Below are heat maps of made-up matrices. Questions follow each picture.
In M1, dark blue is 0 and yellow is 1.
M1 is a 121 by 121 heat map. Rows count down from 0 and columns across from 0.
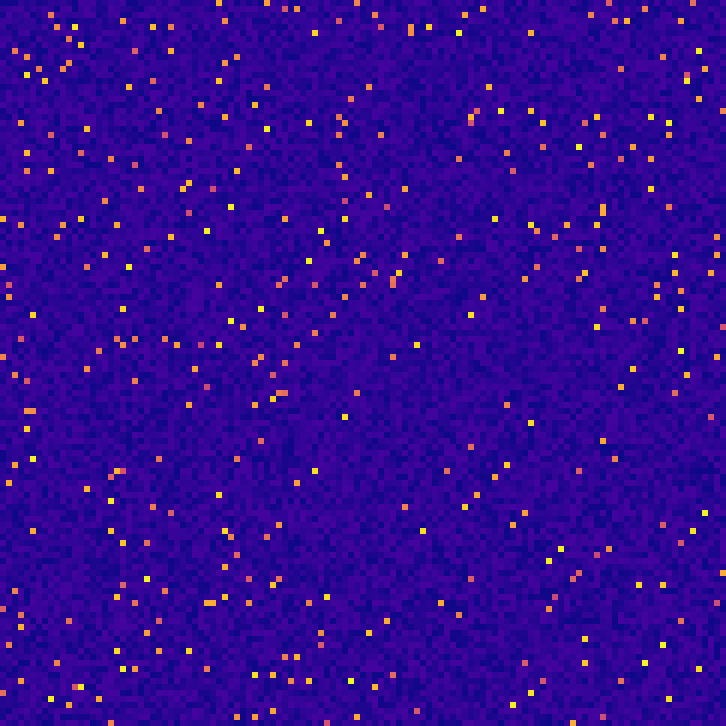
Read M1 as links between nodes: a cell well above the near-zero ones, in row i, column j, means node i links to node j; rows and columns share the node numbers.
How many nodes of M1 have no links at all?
5
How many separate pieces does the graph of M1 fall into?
6
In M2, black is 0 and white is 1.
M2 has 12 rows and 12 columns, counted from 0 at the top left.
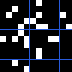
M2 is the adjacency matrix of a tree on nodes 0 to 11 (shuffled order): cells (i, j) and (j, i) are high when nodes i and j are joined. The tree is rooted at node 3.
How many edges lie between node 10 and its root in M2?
4
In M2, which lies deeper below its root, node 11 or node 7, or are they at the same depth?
the same depth
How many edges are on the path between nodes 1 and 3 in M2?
4
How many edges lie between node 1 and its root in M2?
4
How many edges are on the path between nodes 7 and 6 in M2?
2
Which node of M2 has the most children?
6
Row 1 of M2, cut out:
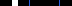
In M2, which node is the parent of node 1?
2
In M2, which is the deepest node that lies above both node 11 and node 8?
4
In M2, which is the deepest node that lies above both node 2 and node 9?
6
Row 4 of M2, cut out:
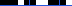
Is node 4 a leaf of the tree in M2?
no
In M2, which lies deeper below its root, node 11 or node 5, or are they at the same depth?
node 11
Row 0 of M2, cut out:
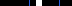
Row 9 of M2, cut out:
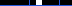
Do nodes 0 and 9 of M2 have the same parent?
yes
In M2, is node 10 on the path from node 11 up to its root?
no
